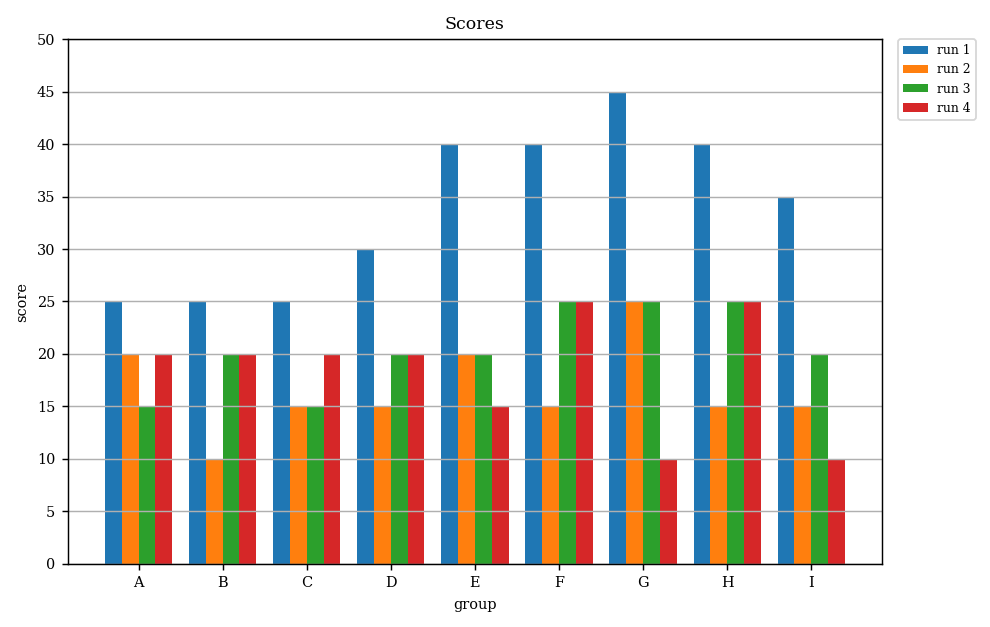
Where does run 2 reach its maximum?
G
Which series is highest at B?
run 1
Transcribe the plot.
Title: Scores
x-axis: group, ticks A B C D E F G H I
y-axis: score, ticks 0 5 10 15 20 25 30 35 40 45 50
Legend: run 1, run 2, run 3, run 4
Values:
run 1: 25 25 25 30 40 40 45 40 35
run 2: 20 10 15 15 20 15 25 15 15
run 3: 15 20 15 20 20 25 25 25 20
run 4: 20 20 20 20 15 25 10 25 10
